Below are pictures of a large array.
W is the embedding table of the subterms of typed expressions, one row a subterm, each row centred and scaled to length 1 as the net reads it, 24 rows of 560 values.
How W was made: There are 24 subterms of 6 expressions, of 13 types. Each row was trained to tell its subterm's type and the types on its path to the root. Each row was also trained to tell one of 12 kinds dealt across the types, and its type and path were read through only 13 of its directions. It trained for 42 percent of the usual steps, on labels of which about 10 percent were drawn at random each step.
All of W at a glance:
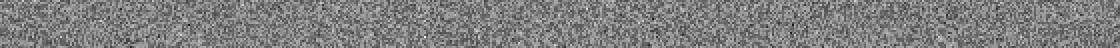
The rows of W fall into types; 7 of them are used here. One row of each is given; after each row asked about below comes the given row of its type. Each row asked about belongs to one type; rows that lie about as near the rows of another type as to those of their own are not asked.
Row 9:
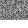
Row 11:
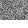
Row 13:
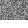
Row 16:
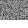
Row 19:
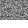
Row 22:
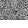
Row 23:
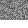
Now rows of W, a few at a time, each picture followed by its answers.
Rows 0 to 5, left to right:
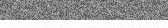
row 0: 16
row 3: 19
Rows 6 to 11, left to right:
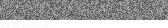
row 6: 13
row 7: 19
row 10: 22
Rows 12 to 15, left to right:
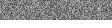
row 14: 11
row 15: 23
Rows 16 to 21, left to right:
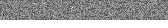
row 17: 22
